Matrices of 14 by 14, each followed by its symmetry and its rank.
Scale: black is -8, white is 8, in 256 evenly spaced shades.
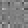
antisymmetric, rank two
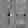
neither, rank two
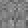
neither, rank three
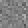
neither, rank three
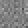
neither, rank three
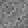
symmetric, full rank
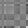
symmetric, rank one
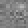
neither, rank three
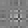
symmetric, rank one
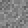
symmetric, full rank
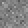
symmetric, full rank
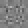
antisymmetric, rank two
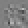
antisymmetric, rank two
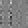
neither, rank two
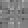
antisymmetric, rank two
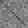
symmetric, full rank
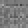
neither, rank three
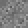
symmetric, full rank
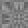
antisymmetric, rank two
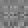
neither, rank two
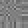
antisymmetric, rank two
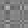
symmetric, rank one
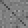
symmetric, full rank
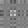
symmetric, rank one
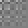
symmetric, rank one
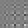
symmetric, rank one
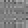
neither, rank two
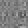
neither, rank three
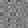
neither, rank two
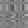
neither, rank two
